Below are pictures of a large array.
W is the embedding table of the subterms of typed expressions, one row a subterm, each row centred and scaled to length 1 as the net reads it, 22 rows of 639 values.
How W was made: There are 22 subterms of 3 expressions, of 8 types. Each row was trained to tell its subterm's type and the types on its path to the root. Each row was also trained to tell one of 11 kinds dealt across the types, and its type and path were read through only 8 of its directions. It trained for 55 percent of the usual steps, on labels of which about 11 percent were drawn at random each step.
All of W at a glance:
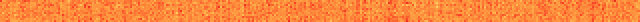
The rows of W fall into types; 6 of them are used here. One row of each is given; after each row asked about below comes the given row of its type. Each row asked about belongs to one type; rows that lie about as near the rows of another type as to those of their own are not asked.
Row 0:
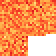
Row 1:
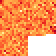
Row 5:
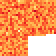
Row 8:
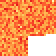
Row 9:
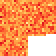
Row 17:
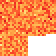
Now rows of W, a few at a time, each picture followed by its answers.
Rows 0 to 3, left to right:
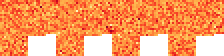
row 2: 8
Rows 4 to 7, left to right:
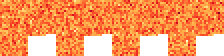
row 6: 9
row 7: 8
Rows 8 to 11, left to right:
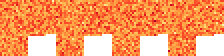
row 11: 5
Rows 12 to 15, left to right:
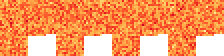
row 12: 9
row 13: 1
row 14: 8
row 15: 5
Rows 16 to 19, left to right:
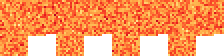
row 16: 9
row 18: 9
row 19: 8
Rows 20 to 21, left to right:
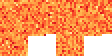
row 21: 17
